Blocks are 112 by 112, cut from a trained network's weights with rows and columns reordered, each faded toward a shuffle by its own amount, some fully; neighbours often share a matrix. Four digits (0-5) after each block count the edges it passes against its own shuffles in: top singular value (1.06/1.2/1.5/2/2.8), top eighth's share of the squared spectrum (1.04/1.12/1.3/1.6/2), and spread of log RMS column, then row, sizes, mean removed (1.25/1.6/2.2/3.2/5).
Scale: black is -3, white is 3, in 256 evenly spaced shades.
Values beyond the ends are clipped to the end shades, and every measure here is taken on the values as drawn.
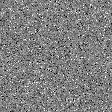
0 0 0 0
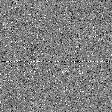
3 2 1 1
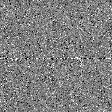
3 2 2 1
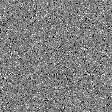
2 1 0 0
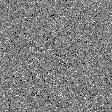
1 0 0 0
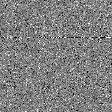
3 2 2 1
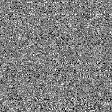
2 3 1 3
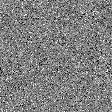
1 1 0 0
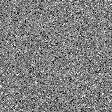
1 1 0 1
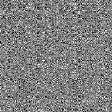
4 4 3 3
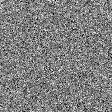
0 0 0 0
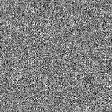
3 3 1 1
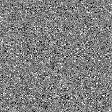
2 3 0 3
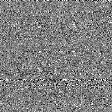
3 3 1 3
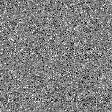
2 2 0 2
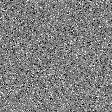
0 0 0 0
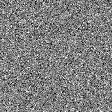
0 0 0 0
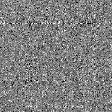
3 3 2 2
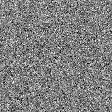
1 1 0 0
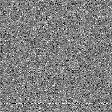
3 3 1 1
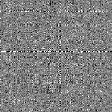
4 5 3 3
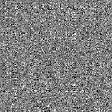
3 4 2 3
